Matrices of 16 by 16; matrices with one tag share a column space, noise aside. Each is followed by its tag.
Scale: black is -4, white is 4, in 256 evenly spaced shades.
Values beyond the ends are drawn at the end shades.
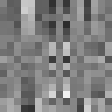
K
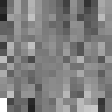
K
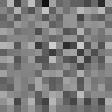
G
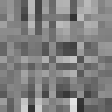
K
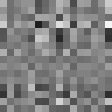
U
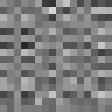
G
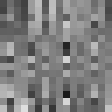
K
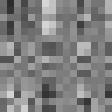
K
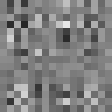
U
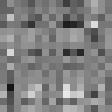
U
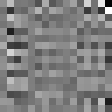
G
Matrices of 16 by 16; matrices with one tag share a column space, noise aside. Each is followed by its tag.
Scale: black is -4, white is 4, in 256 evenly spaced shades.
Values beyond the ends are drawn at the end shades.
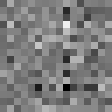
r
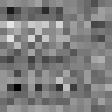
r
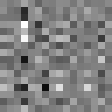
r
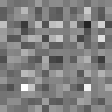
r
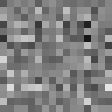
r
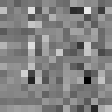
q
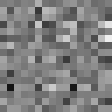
r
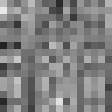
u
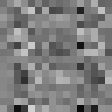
q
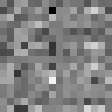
q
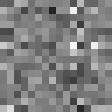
q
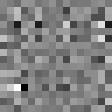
r
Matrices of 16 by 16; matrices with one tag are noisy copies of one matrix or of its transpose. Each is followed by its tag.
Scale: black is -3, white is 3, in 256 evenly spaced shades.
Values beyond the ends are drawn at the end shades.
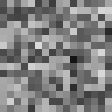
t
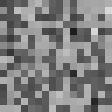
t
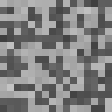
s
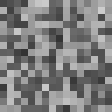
t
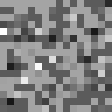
s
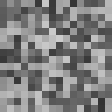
t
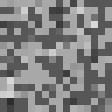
s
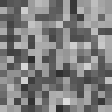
t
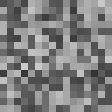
t
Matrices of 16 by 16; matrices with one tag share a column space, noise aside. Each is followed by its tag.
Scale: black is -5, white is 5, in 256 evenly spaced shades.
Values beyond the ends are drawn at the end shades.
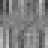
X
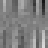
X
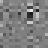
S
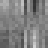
X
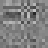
S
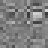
S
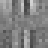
X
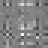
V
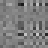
V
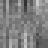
X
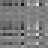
V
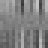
X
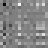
V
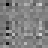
V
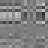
S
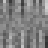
X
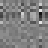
S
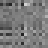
V
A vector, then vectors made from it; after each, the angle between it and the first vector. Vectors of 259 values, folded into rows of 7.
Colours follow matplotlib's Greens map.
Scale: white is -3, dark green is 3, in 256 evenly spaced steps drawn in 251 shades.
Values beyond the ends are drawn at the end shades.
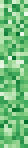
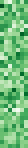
partly opposed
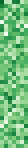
partly opposed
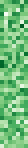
partly opposed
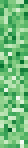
partly opposed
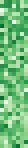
orthogonal
